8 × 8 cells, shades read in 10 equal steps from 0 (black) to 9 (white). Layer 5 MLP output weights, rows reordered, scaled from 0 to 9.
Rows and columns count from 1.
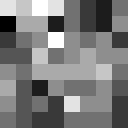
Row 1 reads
8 7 9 8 4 2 1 4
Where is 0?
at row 2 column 1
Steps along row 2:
up same down up down down up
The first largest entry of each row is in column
3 2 4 3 7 1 5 1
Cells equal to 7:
3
